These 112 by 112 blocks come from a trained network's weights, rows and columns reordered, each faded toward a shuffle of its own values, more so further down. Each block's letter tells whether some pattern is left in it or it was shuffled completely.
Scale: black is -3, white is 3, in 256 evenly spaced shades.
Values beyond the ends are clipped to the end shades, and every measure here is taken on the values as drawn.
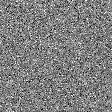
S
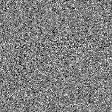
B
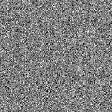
B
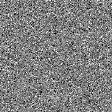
B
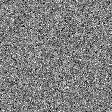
S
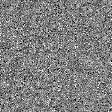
B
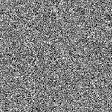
B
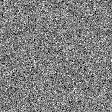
S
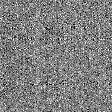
B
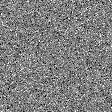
S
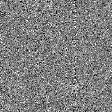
B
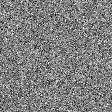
S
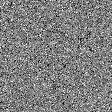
S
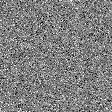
S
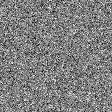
S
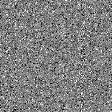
B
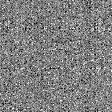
B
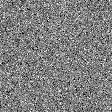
S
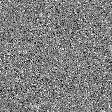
S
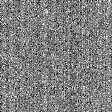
B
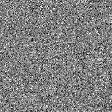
B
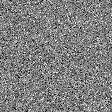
S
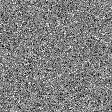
S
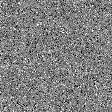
S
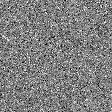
S
